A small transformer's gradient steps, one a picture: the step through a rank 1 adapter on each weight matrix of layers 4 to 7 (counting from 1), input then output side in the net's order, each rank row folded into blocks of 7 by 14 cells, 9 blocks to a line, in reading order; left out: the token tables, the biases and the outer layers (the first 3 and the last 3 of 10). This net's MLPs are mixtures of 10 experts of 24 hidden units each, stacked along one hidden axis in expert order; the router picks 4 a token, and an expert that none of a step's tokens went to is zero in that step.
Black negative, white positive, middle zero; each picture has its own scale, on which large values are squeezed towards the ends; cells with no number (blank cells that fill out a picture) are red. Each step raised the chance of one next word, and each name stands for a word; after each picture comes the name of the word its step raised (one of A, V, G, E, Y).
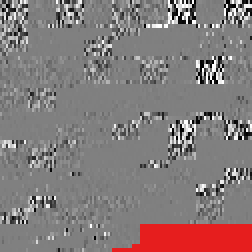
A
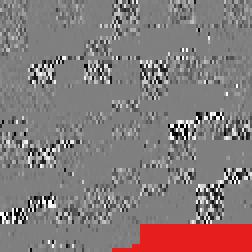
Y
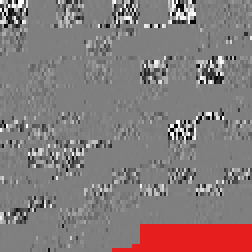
Y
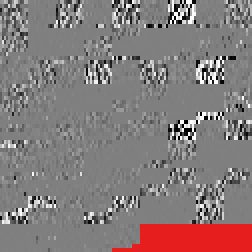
Y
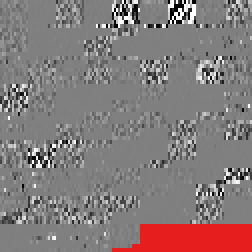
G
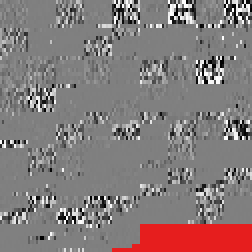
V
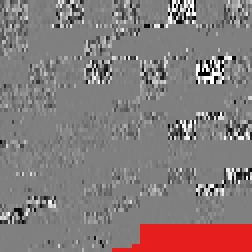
A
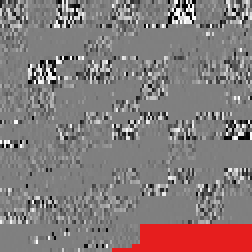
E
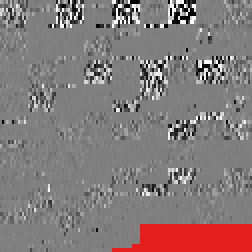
V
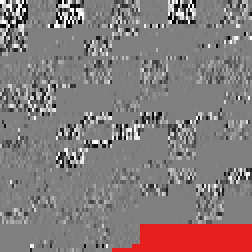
E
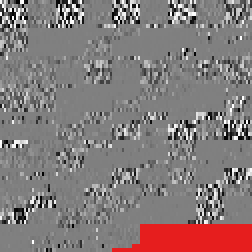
E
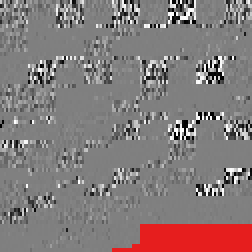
Y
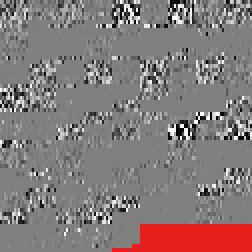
G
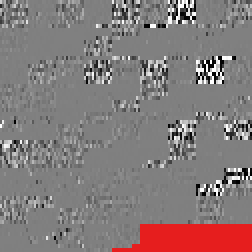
A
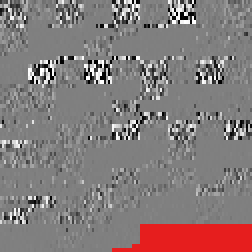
V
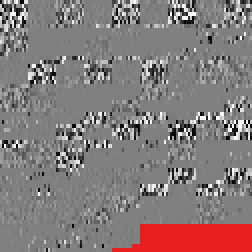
E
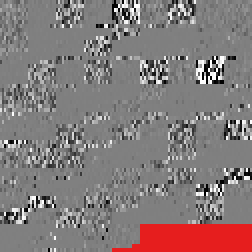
V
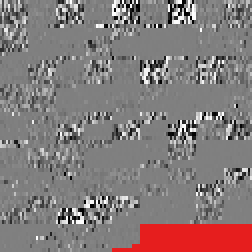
G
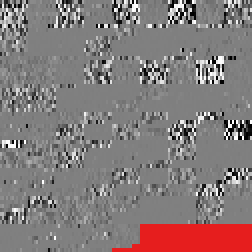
V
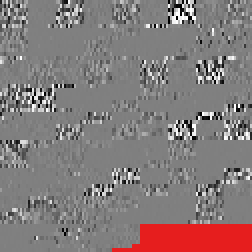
E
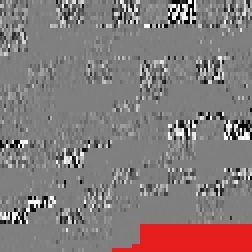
G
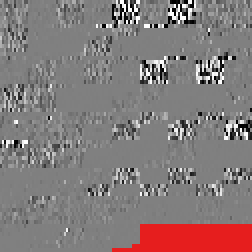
G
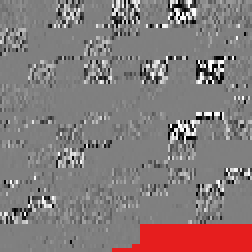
Y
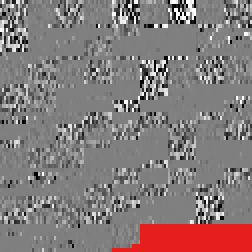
G
